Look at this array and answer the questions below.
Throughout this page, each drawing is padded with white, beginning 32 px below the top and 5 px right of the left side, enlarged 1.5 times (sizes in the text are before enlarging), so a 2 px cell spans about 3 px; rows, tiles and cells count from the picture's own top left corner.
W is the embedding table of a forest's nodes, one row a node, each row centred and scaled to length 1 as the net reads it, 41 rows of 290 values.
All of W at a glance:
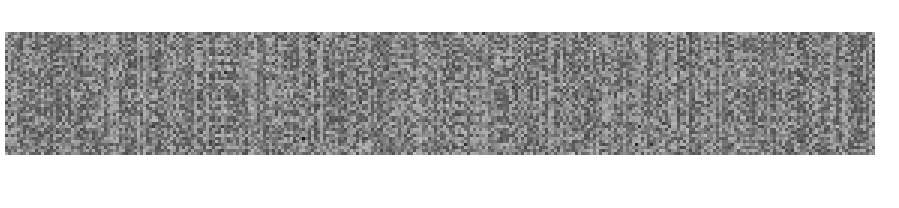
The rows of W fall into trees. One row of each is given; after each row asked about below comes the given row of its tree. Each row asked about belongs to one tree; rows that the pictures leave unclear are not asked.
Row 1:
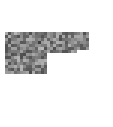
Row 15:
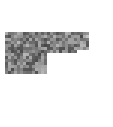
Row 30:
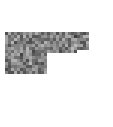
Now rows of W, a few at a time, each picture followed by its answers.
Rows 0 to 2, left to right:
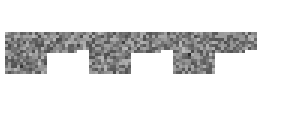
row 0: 15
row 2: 30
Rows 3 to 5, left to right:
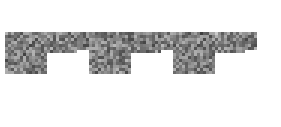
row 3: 1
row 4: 30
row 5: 1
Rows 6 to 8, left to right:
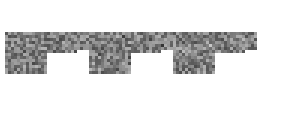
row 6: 30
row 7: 15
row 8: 30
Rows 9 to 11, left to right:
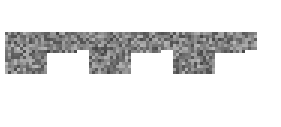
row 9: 30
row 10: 15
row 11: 30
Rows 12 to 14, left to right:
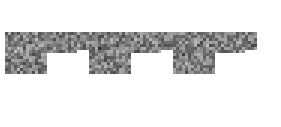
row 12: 30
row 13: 1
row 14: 1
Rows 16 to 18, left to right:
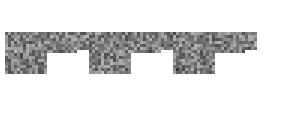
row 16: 30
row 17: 1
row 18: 30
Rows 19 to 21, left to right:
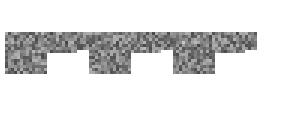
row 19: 1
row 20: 1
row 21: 1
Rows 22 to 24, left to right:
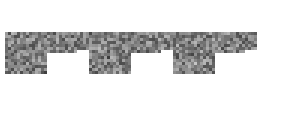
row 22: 1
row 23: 30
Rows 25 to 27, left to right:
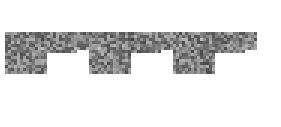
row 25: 1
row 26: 30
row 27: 30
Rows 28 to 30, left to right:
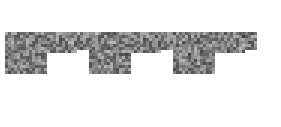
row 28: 1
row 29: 1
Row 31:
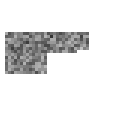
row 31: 15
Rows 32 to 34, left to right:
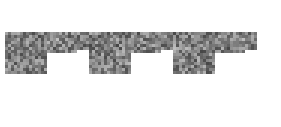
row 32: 1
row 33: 1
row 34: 30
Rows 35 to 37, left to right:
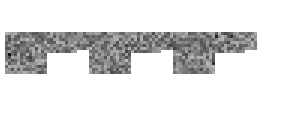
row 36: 1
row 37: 15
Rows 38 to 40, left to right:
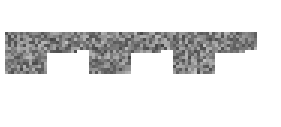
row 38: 30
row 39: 15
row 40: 1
